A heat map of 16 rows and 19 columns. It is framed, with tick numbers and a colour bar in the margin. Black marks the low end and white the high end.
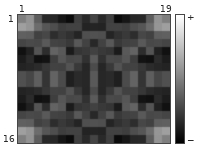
No overall slope runs across the table. There are no regular stripes. No row or column stands out. Its left and right halves mirror each other, and so do its top and bottom.
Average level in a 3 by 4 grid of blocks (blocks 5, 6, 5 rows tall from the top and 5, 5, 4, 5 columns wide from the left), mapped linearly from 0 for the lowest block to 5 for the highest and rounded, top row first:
5 0 0 5
0 2 1 0
5 0 0 5
